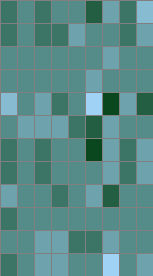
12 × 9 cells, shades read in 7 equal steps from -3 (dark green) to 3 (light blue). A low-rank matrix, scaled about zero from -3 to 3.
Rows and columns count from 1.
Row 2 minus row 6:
-1 -1 -2 -2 2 2 -1 -1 1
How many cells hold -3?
2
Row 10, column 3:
0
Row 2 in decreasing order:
1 1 0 0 0 -1 -1 -1 -1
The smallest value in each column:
-1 0 -1 -1 -1 -3 -3 -1 -2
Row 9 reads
1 0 0 -1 0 1 -2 0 0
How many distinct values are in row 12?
4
